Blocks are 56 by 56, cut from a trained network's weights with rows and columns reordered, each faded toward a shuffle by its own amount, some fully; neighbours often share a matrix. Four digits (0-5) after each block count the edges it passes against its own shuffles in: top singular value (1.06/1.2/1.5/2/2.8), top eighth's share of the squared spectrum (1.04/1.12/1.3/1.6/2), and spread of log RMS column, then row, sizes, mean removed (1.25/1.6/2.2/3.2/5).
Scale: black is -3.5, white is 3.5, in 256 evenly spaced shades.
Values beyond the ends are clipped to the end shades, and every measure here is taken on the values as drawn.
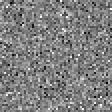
0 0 0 0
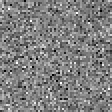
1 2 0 0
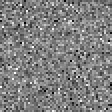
1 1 0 0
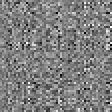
4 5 3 3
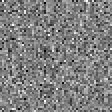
3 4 1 2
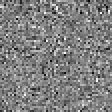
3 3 1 2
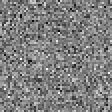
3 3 1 0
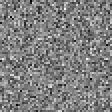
2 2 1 0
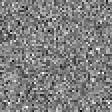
1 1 0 0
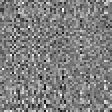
4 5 3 2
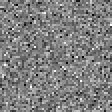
0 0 0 0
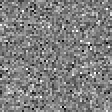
2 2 0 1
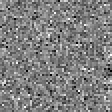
2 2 1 0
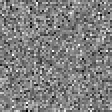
0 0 0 0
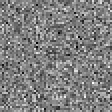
3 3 2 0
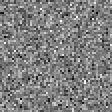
0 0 0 0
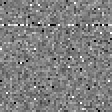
3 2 0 1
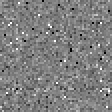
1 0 0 0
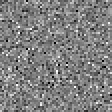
1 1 0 0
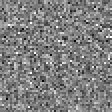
2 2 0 1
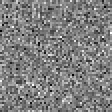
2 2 0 0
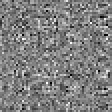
3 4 2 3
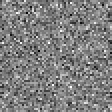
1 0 0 0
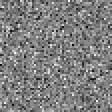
1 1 0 0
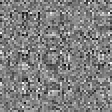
4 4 2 3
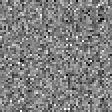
3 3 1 1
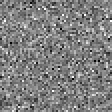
1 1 0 0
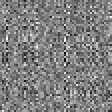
4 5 3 2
